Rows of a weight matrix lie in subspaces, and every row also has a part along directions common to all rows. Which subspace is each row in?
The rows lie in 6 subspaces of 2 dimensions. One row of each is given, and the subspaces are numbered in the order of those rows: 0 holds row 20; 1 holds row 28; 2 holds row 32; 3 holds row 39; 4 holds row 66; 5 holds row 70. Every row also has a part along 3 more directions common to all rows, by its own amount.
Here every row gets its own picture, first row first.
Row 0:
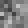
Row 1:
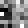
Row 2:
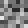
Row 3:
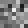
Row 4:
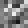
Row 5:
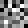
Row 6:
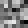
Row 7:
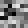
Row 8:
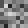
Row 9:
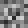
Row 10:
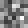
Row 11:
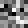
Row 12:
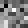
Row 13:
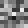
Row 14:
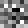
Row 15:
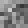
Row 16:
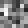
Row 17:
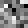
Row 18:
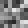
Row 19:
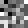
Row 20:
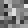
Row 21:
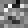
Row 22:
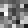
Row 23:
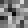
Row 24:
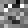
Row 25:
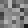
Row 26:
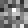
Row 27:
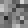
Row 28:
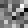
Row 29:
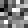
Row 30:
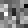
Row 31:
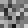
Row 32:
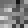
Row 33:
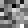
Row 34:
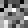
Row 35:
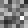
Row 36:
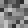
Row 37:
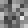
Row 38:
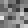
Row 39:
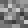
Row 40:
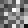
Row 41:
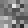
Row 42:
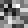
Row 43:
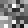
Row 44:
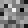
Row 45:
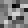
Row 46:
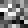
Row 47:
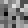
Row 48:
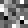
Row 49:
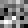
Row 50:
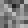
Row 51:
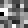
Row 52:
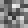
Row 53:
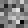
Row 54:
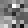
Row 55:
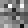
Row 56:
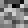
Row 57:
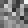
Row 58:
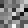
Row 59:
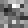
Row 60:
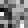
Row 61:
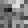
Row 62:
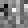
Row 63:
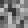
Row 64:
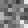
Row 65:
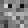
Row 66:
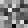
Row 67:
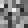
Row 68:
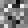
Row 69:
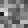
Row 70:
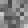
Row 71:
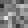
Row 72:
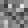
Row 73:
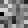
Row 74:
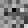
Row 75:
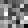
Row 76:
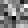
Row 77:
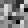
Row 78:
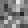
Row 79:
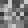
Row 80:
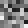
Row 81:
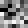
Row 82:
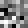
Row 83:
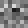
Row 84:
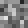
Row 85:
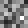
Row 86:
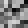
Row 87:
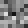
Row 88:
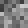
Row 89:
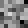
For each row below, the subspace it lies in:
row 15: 4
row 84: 4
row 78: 1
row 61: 2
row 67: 4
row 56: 2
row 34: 2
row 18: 3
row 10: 5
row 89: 3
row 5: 5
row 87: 0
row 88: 4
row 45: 5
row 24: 1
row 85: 5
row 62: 0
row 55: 1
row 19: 0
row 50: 2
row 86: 3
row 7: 4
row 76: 0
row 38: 3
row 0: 4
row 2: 3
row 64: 3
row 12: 2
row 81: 3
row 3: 1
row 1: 2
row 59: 2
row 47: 0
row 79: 5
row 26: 1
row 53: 0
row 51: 0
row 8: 1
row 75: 0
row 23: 4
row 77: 0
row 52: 5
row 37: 5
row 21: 1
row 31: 5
